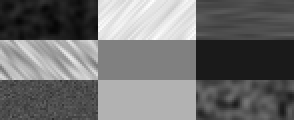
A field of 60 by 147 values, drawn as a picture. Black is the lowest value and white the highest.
The table splits into 3 rows of 3 panels. Panel 1,1: very low, blotchy, faint in contrast. Panel 1,2: very high, slanting up to the right, faint in contrast. Panel 1,3: low, streaked across, faint in contrast. Panel 2,1: high, slanting down to the right. Panel 2,2: middling, flat. Panel 2,3: very low, flat. Panel 3,1: low, fine-grained, faint in contrast. Panel 3,2: high, flat. Panel 3,3: low, blotchy.
